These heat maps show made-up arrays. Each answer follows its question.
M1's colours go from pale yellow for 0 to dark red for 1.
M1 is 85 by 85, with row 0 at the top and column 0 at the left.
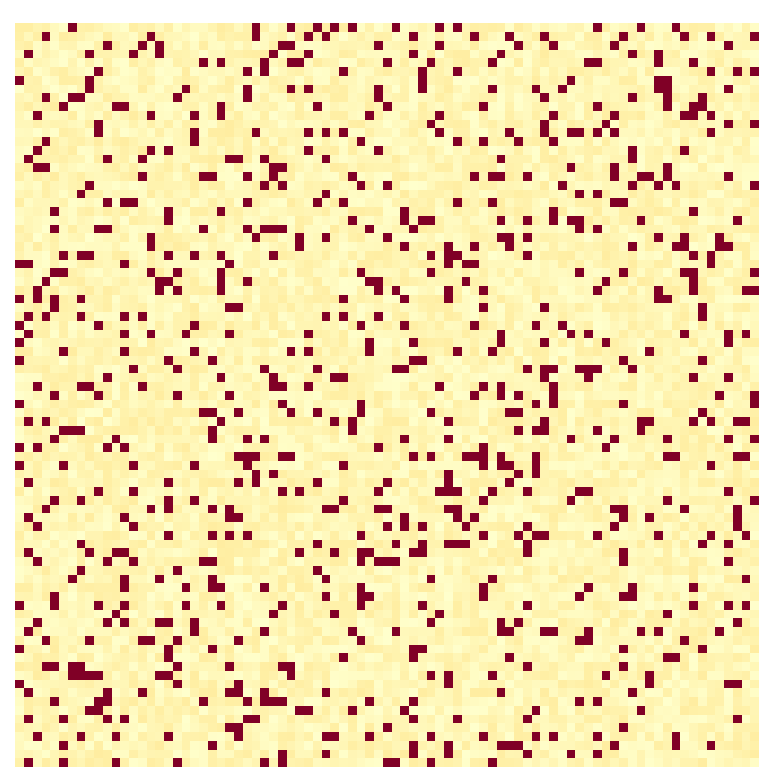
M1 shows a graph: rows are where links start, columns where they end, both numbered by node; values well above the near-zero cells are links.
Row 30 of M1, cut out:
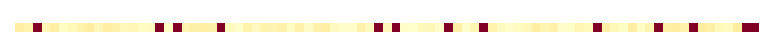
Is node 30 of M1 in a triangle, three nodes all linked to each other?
yes
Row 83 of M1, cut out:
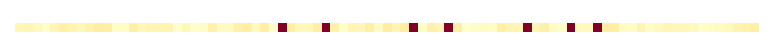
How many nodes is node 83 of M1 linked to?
7
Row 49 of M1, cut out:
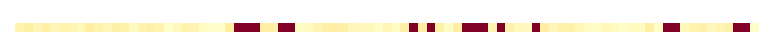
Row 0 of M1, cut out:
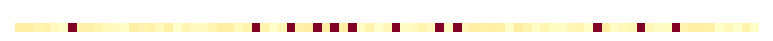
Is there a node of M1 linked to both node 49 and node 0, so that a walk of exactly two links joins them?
yes
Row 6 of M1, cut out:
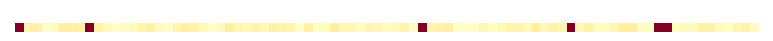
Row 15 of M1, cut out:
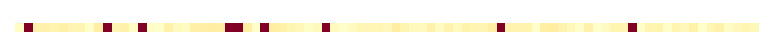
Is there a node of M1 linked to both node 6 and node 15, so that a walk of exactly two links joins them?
no
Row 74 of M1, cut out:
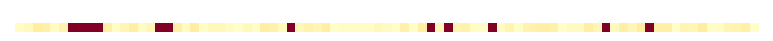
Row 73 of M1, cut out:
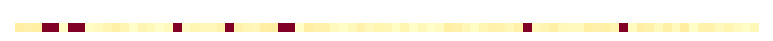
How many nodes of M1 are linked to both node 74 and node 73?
3
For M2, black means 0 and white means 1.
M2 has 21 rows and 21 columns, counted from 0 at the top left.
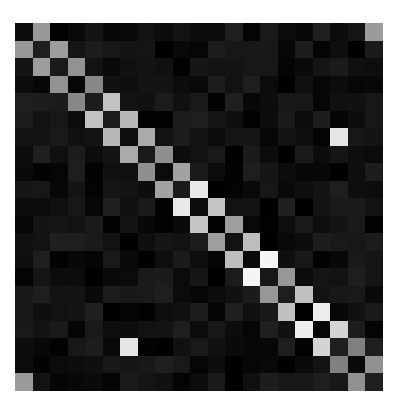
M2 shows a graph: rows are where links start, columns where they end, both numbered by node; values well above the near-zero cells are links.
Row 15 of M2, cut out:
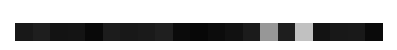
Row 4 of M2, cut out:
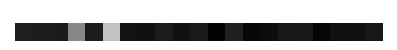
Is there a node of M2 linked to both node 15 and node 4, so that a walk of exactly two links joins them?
no
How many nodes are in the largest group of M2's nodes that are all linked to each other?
2
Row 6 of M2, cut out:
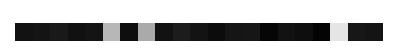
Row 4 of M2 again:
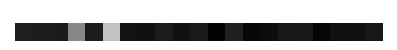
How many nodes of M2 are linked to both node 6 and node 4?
1
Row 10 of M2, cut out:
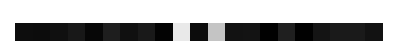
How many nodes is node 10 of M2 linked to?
2
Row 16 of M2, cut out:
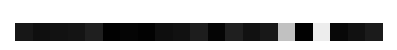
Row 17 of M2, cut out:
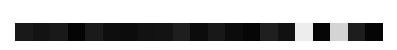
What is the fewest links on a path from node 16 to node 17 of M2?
1
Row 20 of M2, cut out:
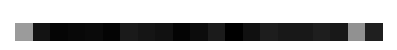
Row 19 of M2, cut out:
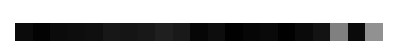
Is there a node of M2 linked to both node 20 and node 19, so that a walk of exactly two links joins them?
no
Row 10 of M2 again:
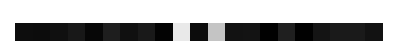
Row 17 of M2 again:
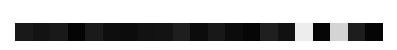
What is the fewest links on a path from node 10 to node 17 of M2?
6
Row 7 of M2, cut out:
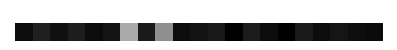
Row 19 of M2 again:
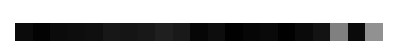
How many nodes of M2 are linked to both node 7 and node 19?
0
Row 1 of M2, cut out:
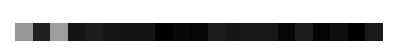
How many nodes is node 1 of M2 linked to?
2
